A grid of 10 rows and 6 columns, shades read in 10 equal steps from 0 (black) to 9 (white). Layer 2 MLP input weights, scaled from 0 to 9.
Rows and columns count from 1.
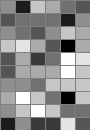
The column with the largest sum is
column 6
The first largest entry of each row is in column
3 6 5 2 5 5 4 2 3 5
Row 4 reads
7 8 6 3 0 6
